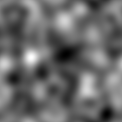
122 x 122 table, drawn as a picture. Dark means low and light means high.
The texture varies smoothly and slowly. On average the colour sits 40% of the way up the scale. There is no overall slope. Neither half mirrors the other. The ninth with the lowest average is the centre. No lone cell stands out from its neighbours.
